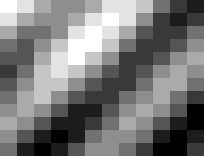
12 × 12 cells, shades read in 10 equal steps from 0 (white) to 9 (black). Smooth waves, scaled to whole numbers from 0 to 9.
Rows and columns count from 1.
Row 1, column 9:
2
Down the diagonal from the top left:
0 3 5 2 0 4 7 5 3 6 9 7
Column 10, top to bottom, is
5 7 7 7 6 4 3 3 4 6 8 9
